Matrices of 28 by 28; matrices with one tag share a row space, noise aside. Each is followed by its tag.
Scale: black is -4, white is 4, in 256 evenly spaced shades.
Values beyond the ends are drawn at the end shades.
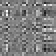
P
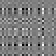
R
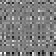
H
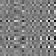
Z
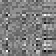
P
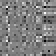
P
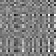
Z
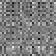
H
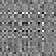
R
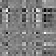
P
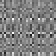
H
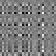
R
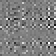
Z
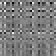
H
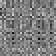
H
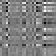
P
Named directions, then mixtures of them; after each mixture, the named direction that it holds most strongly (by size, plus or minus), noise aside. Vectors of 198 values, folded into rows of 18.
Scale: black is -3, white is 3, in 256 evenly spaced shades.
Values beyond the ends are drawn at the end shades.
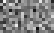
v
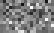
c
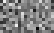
v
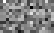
c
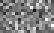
c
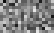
v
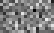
v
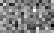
v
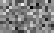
c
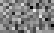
c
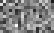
v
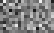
v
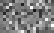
c
